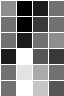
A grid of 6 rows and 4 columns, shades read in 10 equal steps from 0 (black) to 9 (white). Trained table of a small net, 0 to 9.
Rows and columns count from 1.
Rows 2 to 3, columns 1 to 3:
4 0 2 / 4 1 4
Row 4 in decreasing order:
9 3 2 1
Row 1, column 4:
4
